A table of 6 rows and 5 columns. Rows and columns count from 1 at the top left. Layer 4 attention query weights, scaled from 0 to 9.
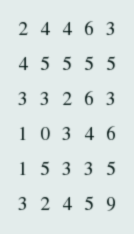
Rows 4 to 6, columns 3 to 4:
3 4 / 3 3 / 4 5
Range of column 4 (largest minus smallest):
3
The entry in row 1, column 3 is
4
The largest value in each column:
4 5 5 6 9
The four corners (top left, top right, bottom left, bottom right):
2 3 3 9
